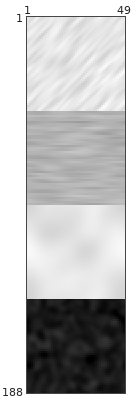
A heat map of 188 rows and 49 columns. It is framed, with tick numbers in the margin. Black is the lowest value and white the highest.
It is made of 4 by 1 panels. Panel 1,1: very high, slanting up to the right, faint in contrast. Panel 2,1: high, streaked across, faint in contrast. Panel 3,1: very high, smooth, faint in contrast. Panel 4,1: very low, blotchy, faint in contrast.
